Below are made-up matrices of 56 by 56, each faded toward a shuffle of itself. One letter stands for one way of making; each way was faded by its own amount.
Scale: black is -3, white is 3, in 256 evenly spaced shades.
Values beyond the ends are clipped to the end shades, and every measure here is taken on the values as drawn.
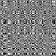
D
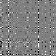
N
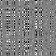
N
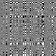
N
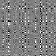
N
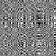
D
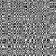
D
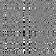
N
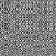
D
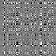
N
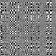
N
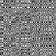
D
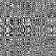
D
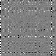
N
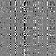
N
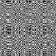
D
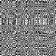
D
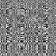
D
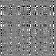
N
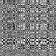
D
